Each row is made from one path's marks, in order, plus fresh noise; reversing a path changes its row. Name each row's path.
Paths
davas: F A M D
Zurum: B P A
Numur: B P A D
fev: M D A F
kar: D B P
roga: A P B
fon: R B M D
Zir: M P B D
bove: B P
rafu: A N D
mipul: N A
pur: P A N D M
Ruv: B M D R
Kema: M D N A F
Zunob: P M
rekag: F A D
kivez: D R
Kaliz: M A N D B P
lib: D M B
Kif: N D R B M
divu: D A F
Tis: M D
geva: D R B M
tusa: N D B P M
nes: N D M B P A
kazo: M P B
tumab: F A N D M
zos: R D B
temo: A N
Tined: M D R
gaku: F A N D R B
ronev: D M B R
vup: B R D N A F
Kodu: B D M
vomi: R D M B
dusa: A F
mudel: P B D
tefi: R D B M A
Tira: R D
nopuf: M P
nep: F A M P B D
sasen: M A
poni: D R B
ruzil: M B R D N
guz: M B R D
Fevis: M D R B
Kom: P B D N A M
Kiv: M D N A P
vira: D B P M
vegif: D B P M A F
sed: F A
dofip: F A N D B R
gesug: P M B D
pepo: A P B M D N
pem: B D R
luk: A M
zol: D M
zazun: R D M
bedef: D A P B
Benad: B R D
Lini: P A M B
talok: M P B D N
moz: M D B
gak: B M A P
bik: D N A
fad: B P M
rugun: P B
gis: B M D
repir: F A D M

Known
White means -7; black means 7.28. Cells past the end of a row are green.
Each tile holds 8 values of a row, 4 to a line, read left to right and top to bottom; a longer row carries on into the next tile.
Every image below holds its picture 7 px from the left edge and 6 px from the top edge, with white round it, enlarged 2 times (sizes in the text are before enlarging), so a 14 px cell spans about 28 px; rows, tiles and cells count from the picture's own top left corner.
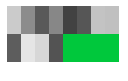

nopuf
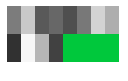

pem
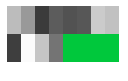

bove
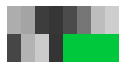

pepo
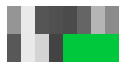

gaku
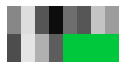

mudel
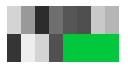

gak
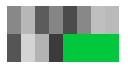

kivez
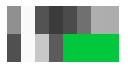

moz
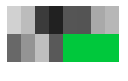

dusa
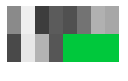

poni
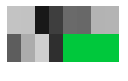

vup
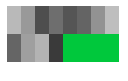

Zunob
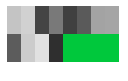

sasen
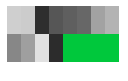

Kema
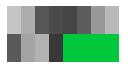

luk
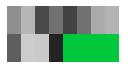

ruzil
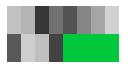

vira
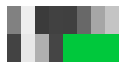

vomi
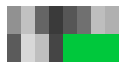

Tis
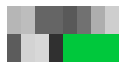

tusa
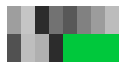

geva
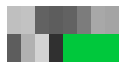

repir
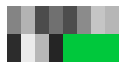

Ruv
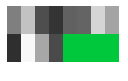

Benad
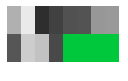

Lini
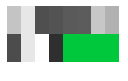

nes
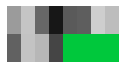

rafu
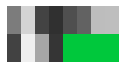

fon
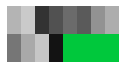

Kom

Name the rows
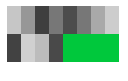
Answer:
fad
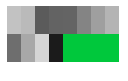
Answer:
tumab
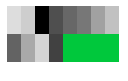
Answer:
vegif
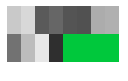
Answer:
mipul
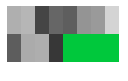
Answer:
zol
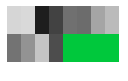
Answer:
divu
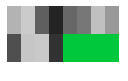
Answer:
davas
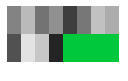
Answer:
Tined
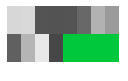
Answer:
sed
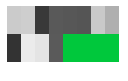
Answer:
Zurum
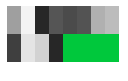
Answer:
tefi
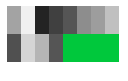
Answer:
lib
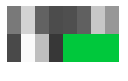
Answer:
guz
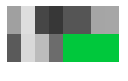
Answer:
rugun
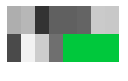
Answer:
kar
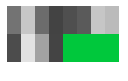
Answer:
Tira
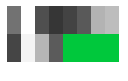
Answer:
zos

